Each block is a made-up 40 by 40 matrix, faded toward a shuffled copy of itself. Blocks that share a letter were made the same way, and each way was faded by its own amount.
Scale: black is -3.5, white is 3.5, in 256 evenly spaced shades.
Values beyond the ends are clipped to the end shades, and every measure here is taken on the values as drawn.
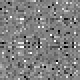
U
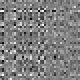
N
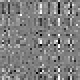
N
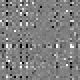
N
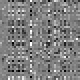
N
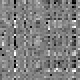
N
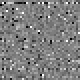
U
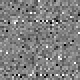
U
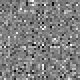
U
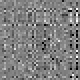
N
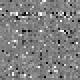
U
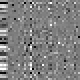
N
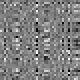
N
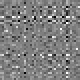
N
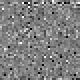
U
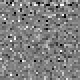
U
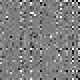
N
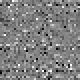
U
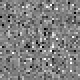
U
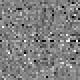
U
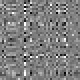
N
